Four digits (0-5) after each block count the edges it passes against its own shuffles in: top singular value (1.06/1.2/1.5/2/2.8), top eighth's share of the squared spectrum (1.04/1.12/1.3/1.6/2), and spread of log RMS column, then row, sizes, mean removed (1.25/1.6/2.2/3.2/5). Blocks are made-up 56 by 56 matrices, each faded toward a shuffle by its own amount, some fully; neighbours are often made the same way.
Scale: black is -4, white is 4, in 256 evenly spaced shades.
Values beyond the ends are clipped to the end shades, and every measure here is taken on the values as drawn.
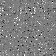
2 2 0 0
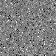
2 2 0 0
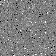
1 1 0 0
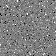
0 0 0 0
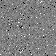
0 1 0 0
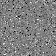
2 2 0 0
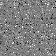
3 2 0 1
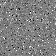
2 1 0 0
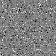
2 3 1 1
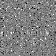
3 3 1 1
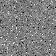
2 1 0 0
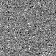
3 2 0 0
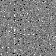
3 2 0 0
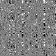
4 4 2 1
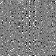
4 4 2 2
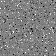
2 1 0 0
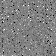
2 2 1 0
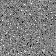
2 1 0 0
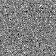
2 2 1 0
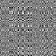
5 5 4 3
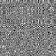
4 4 2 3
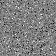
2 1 0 0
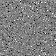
2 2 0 0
